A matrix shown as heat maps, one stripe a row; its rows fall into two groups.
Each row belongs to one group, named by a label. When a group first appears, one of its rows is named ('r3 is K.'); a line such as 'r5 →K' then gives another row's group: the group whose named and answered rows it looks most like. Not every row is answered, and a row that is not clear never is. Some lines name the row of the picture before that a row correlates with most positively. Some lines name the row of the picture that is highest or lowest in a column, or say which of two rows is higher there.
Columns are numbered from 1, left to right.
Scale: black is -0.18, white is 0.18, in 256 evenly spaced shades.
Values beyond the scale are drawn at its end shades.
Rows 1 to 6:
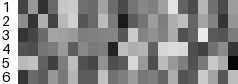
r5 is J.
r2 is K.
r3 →K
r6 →K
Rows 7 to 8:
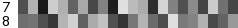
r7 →J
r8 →K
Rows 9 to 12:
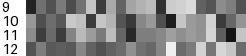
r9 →J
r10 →K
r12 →J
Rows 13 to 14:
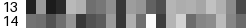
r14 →J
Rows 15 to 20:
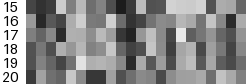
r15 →J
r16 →K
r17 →K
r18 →K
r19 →K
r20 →J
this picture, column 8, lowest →20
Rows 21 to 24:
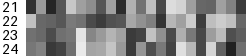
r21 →J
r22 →J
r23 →K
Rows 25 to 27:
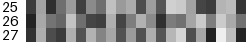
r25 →J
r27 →J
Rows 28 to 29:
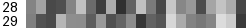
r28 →J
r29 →J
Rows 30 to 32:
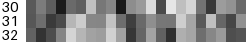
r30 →J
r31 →K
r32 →K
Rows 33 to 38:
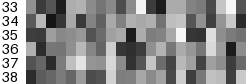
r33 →J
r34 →J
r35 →K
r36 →K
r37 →K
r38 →K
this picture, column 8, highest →37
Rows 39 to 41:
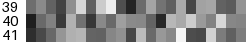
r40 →J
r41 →K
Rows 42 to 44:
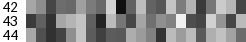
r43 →K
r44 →J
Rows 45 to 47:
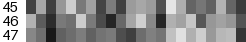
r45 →J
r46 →J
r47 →J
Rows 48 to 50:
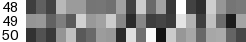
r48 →K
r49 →K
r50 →J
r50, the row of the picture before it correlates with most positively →45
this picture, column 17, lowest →48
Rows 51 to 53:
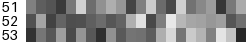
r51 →K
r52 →J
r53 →J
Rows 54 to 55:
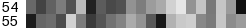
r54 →J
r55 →J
